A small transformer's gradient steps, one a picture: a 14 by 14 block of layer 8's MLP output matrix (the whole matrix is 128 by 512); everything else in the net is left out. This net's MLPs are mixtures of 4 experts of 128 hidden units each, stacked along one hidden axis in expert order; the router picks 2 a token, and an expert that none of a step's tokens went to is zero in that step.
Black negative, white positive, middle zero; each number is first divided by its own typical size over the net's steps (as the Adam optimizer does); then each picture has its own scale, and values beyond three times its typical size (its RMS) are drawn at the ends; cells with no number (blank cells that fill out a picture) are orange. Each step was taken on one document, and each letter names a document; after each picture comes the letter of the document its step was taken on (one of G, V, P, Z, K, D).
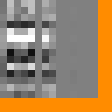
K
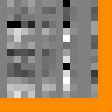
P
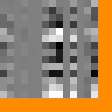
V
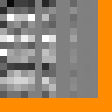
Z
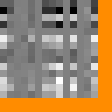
V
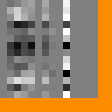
P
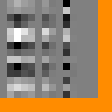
P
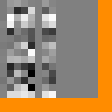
Z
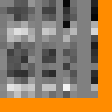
P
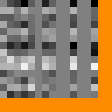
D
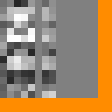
K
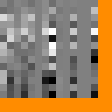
D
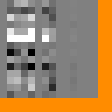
Z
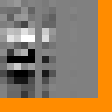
K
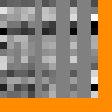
D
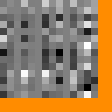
V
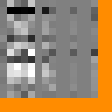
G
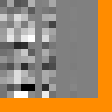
Z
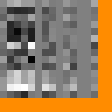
G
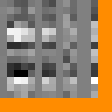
P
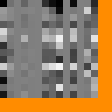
V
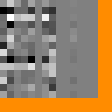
Z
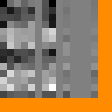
Z
